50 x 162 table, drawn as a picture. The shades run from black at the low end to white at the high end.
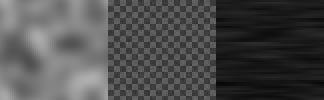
It is made of 1 by 3 panels. Panel 1,1: middling, smooth. Panel 1,2: low, checkered. Panel 1,3: very low, streaked across, faint in contrast.
